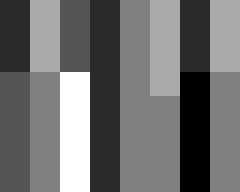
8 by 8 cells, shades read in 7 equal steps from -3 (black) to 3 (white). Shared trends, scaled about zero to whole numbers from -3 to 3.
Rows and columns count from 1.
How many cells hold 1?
10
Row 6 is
-1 0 3 -2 0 0 -3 0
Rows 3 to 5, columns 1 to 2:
-2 1 | -1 0 | -1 0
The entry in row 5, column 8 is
0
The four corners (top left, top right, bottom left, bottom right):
-2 1 -1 0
